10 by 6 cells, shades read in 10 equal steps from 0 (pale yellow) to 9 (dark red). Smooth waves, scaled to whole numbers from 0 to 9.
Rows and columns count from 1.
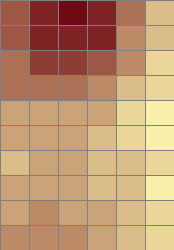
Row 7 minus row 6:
-1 0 0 0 1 1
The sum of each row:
38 36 30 22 13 12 13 13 16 18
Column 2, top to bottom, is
8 8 7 5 3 3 3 3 4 4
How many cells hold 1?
7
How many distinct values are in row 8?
3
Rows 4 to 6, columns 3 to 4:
5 4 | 3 3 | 3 2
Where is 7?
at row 3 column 2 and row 3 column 3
